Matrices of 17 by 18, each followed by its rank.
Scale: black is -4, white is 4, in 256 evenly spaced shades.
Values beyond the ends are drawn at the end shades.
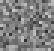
full rank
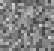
full rank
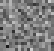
full rank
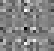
three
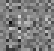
three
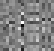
three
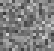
full rank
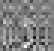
three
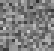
full rank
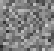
full rank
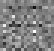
three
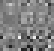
three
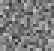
full rank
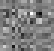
three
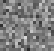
full rank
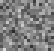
full rank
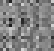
three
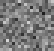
full rank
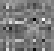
three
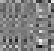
three
